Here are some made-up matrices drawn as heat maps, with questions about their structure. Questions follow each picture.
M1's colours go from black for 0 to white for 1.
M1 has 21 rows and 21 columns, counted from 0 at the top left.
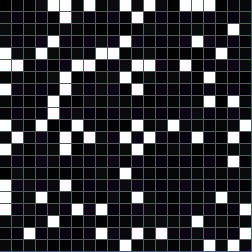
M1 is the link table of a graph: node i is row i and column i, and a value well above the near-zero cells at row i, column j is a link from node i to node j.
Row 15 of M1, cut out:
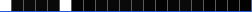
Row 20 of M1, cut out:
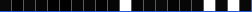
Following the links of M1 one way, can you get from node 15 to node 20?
yes
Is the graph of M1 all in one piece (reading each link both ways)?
yes
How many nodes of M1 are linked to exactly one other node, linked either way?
4
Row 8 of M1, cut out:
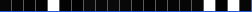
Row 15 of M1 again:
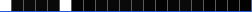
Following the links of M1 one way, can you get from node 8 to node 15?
yes
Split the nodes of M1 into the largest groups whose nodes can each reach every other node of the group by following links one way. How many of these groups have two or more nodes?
1
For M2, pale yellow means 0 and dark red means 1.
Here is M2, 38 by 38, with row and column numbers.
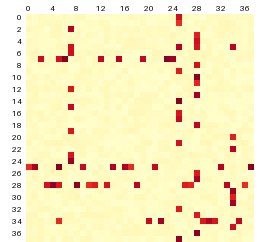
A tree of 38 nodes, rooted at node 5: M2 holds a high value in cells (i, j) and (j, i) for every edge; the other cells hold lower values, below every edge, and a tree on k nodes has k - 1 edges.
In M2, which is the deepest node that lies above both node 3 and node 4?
28
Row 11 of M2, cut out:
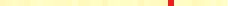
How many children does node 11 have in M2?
0
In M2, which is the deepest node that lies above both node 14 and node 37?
25
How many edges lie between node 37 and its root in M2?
2
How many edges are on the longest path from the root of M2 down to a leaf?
2
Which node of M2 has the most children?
28
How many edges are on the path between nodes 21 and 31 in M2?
4
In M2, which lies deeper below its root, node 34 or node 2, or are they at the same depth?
node 2
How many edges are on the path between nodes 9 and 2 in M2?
4
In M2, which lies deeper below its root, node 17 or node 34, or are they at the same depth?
node 17
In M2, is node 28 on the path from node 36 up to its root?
yes
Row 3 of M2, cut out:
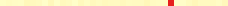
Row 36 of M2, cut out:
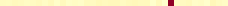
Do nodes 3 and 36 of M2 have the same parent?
yes
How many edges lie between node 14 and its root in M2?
2
